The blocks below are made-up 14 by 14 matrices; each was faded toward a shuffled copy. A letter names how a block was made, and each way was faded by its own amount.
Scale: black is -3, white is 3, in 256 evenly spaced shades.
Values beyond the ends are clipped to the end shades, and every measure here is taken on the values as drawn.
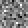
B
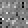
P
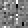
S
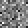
B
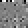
P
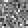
B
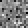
B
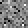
B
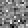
B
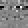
P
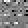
P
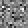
S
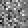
S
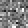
B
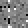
S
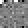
P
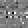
P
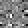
P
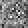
B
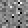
S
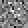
B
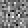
B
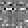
P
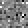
S
